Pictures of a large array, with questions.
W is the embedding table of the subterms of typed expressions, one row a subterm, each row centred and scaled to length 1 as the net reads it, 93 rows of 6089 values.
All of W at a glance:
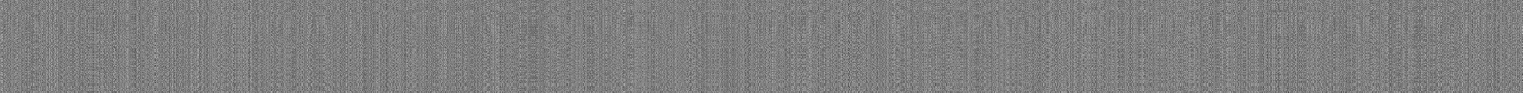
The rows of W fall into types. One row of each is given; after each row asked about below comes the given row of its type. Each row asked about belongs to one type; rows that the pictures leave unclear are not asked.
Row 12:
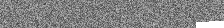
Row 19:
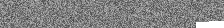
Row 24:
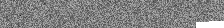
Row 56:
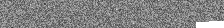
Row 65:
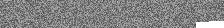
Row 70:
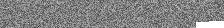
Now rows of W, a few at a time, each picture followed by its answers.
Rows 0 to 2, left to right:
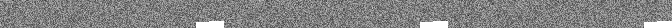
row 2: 24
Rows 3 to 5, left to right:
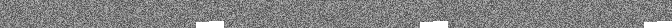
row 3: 19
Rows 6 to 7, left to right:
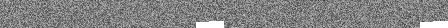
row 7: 70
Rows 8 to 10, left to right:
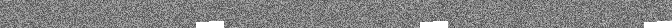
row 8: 65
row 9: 70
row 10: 19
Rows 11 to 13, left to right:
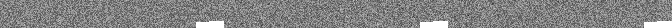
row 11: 19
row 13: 24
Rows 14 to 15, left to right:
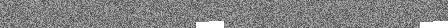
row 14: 19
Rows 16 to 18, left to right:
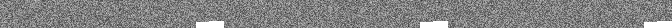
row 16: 56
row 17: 19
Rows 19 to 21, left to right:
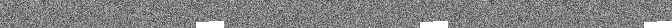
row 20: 24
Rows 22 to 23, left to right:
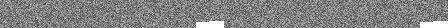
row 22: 12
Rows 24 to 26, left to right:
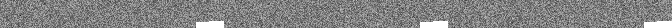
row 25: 12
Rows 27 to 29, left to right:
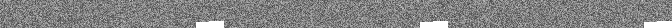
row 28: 70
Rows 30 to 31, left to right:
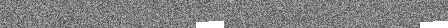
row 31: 65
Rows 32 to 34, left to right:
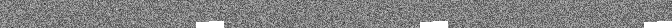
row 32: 56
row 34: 65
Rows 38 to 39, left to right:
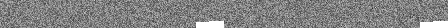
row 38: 19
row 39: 12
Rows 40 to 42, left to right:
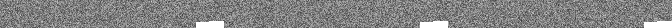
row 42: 19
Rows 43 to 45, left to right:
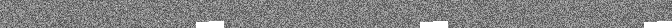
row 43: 56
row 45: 65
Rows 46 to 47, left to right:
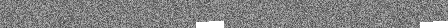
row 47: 12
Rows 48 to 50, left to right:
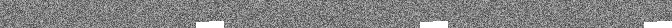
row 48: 19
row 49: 56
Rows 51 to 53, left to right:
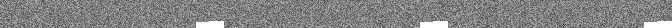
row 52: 70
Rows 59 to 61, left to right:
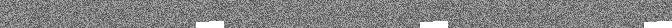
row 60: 65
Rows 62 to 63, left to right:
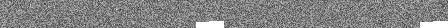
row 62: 56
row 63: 70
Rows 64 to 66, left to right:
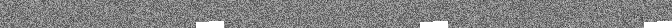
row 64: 19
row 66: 12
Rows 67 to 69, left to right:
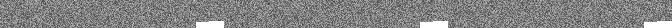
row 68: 24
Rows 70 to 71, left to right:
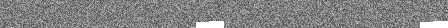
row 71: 56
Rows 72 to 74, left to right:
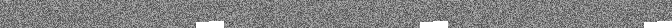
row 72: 65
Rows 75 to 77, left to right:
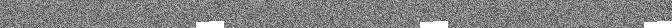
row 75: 70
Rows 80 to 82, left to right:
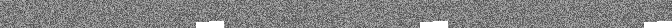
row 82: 65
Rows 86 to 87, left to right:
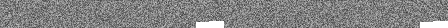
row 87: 56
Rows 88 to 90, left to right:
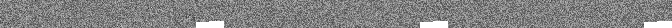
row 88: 12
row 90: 65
